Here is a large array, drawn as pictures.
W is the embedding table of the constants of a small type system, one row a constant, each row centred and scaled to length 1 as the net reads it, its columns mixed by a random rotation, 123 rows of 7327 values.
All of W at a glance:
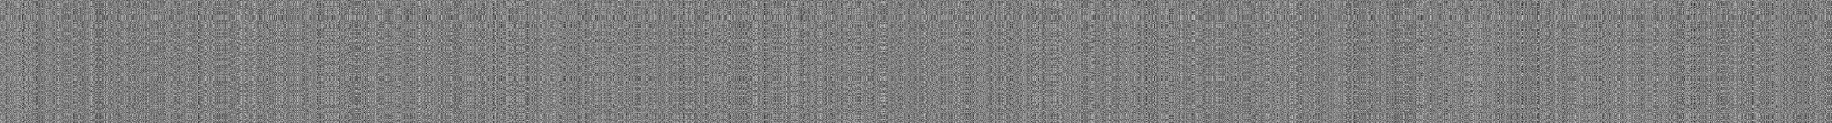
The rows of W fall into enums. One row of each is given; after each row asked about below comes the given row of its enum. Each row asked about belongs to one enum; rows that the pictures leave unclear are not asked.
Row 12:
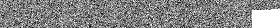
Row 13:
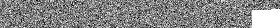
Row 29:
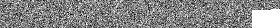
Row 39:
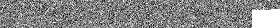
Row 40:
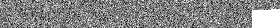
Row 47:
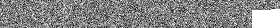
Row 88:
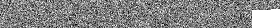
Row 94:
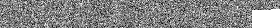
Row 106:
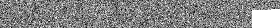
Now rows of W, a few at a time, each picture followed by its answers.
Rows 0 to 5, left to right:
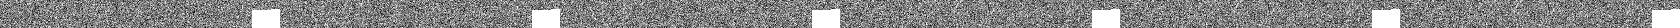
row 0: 106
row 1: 94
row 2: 47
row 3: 29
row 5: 29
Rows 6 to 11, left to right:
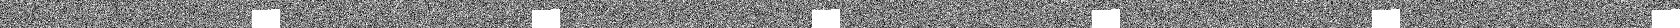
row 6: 106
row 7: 29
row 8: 39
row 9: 13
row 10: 40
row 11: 13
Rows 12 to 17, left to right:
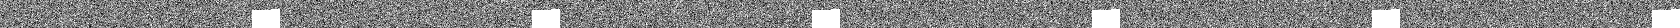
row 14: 29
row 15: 40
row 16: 40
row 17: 40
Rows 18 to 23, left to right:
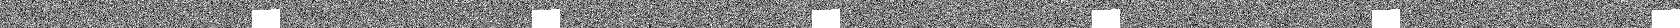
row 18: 40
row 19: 40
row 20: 12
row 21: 13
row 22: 88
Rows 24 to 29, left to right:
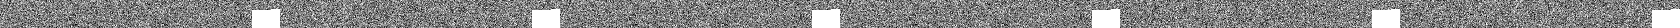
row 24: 88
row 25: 47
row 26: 88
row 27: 88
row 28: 106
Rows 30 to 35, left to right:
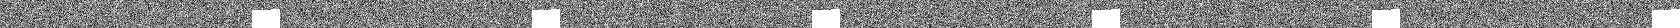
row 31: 40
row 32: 94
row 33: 12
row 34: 94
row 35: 40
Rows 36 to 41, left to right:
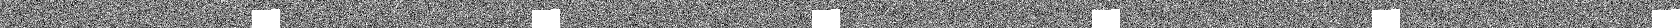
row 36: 13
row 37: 29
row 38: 88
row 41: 40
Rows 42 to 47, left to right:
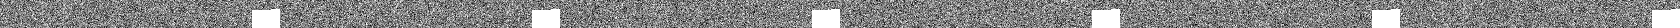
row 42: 47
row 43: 29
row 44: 106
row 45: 13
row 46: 88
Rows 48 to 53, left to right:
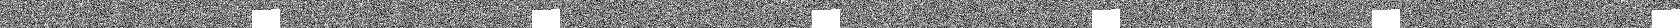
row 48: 94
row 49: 94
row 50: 13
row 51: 47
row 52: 106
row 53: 13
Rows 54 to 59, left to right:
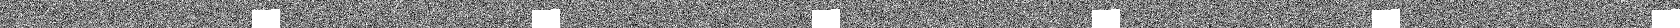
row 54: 39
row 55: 29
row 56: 88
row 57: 40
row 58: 12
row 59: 13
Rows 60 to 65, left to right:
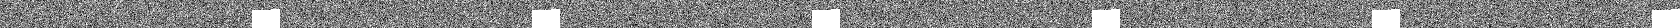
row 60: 29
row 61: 40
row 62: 88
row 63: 40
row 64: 106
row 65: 12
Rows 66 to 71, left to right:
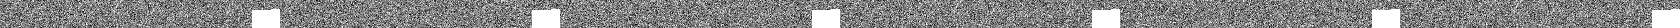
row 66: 29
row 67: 13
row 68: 88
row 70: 39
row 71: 29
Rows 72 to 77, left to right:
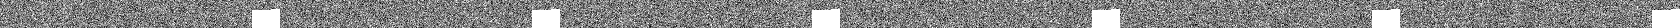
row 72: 47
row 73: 40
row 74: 12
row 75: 40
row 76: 88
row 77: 94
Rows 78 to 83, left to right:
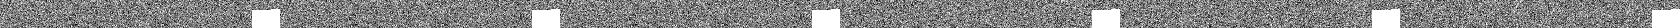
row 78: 88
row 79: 88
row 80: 88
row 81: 13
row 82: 12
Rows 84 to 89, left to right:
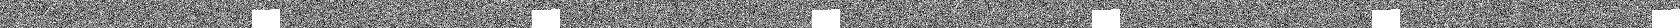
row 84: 39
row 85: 13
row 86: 106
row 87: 29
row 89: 94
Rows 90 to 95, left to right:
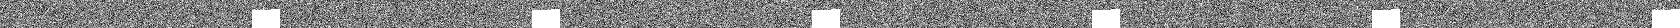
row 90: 39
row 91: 106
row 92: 13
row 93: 47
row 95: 39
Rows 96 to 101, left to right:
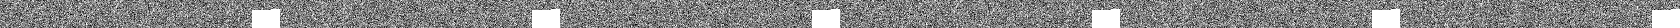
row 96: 29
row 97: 47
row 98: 88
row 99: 29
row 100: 47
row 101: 94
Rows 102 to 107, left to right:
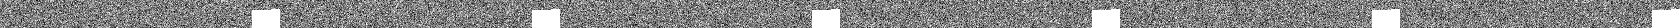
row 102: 13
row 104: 88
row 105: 40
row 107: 40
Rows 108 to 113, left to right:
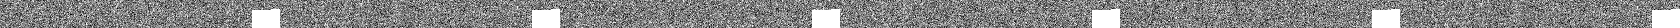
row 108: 29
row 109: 94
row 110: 39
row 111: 47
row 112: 106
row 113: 94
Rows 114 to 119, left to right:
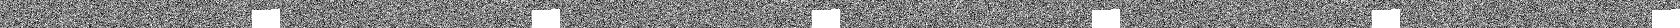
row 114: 12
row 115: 13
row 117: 29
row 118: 13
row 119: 47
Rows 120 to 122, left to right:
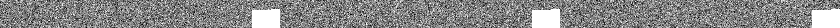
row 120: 106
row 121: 29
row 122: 13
